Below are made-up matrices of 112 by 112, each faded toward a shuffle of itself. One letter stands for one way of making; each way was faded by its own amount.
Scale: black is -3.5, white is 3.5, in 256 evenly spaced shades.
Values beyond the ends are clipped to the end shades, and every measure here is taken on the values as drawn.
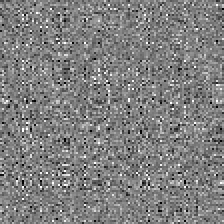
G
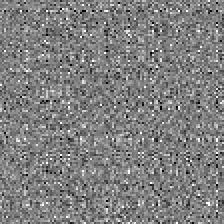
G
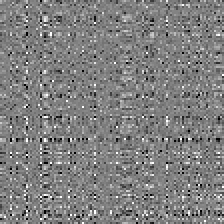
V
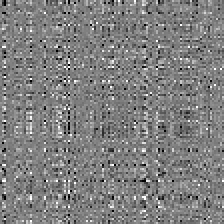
V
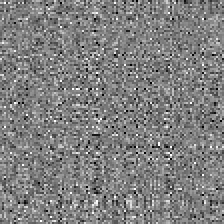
G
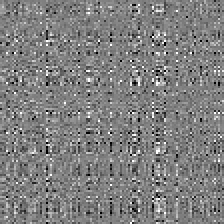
V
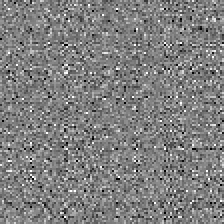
G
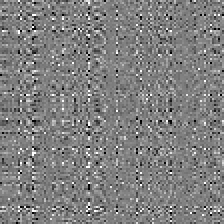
V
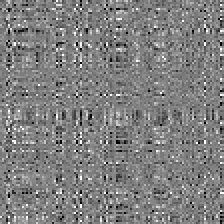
V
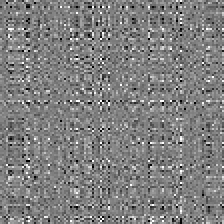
V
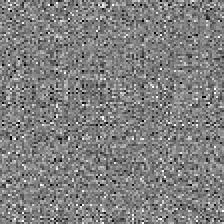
G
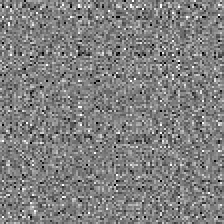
G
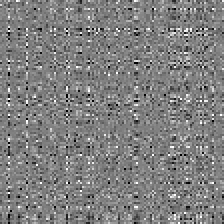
V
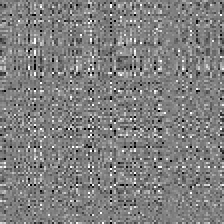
V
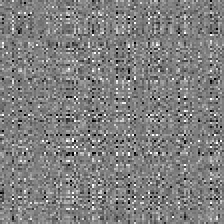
V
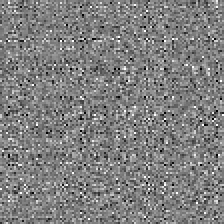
G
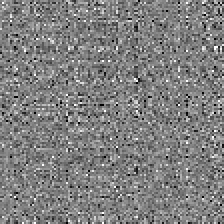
G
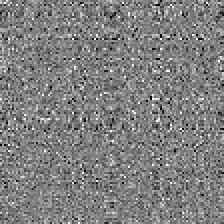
G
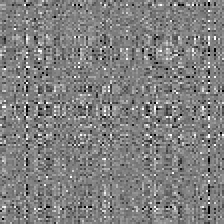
V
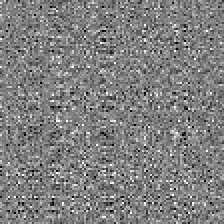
G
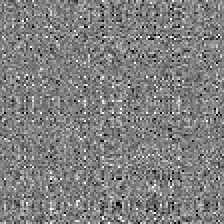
G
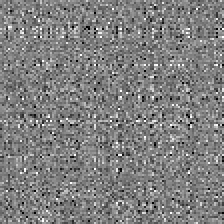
G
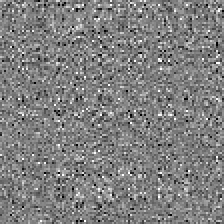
G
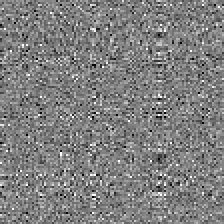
G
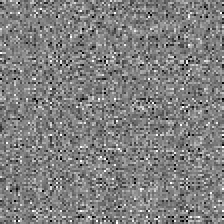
G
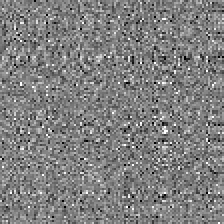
G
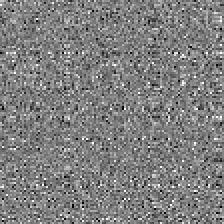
G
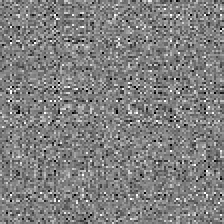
G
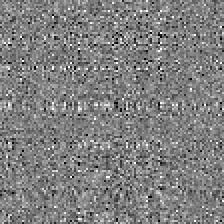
G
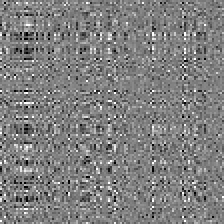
V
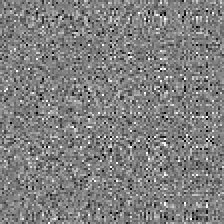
G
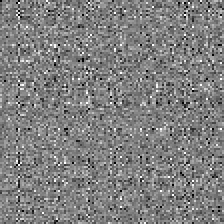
G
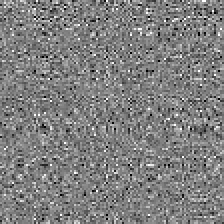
G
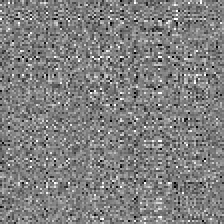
G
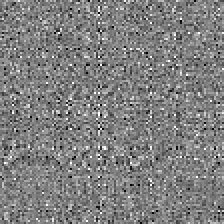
G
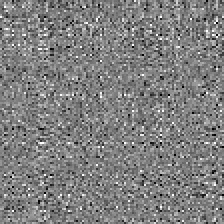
G
